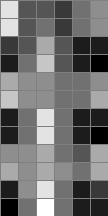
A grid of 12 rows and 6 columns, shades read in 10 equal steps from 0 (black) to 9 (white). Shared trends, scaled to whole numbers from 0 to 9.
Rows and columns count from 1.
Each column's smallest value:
0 3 3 2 1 0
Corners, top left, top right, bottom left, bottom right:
8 5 0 1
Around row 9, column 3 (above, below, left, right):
8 6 5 4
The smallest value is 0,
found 3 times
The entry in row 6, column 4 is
4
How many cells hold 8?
5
